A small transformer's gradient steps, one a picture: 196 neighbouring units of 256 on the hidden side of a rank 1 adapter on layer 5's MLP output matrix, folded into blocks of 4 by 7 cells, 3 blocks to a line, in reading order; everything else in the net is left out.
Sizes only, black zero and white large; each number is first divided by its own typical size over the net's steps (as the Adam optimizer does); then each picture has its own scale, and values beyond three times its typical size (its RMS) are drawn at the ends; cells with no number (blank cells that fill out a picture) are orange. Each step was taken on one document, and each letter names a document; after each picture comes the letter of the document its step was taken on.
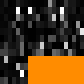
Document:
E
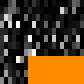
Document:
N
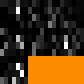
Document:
E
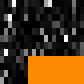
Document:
N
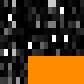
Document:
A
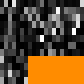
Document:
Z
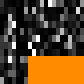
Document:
Z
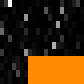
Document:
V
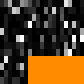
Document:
E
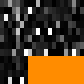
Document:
V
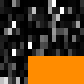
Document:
A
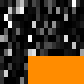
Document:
N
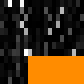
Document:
V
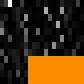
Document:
V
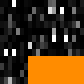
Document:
A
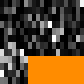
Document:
Z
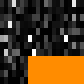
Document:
N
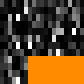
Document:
Z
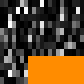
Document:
Z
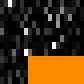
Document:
V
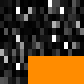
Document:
E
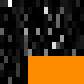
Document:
V
